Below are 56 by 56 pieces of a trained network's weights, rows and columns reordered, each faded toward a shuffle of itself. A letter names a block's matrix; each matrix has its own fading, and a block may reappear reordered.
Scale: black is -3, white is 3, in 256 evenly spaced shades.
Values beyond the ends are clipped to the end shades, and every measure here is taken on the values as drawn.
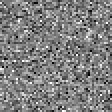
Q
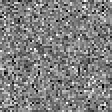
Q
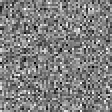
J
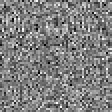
J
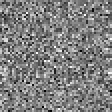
J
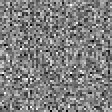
J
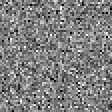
Q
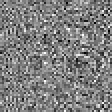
J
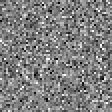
Q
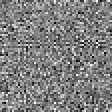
J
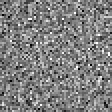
Q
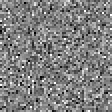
Q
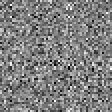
J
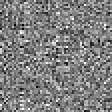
J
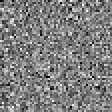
J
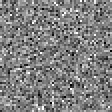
Q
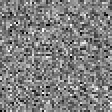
J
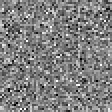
Q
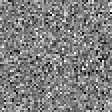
Q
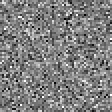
Q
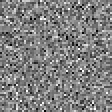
Q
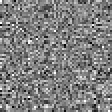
J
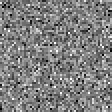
Q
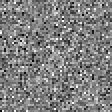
Q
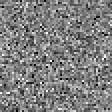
Q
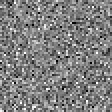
Q
